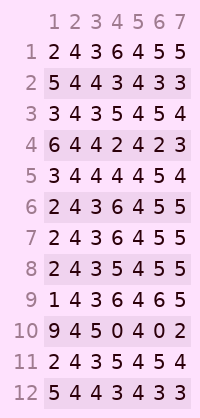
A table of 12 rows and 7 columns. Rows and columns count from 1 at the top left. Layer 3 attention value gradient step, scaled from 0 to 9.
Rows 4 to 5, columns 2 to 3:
4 4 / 4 4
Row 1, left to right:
2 4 3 6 4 5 5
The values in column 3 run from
3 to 5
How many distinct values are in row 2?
3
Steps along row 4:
down same down up down up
